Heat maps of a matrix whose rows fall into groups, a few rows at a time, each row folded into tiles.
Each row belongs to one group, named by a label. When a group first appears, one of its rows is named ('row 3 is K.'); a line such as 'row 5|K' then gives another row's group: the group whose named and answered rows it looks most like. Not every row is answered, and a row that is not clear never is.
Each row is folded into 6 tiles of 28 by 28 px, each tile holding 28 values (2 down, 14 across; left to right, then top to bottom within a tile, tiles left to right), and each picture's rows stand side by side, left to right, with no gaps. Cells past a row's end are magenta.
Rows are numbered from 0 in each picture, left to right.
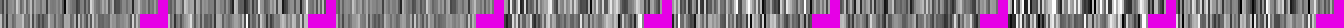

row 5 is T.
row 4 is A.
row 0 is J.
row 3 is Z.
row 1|J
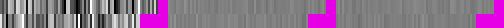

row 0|J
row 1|T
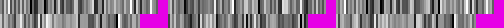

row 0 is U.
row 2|U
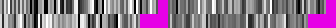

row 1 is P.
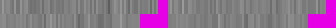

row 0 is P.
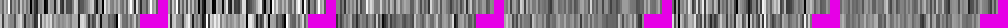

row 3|T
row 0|U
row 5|P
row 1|U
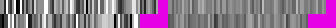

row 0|Z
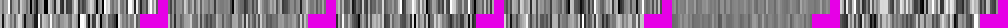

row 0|U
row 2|A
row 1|J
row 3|J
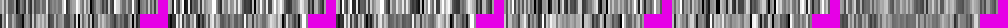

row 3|U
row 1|Z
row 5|Z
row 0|A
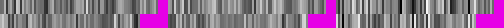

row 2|J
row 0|T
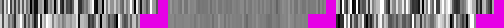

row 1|P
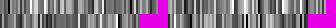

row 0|P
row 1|A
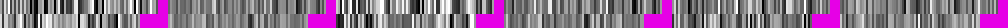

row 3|P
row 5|J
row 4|A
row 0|U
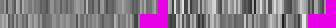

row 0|T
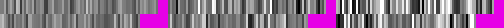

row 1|P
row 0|T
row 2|Z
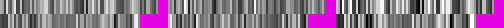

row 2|Z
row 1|T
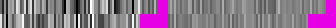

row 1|A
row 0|J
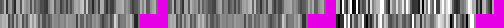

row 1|T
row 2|Z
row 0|T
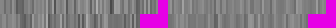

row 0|A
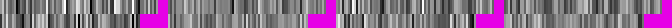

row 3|T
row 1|J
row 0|A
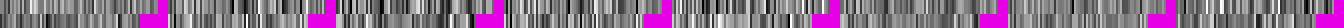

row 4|U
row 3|J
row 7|P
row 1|J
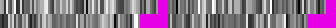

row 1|P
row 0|Z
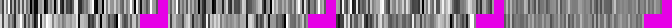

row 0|U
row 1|U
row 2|Z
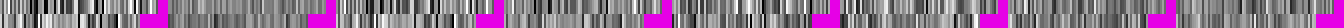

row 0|U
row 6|T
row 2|U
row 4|A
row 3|U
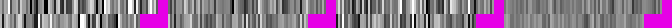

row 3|P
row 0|U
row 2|A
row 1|J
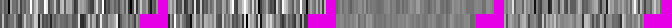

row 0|P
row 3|U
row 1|A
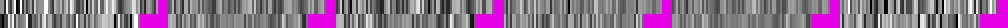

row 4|T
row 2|T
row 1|T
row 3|J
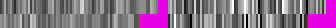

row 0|T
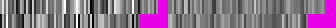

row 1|T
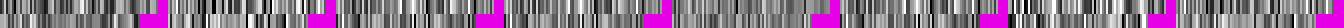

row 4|J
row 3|A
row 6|Z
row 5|A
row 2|A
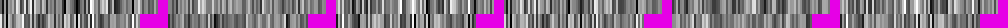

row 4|T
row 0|J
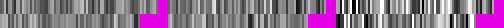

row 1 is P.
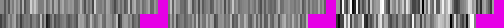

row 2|Z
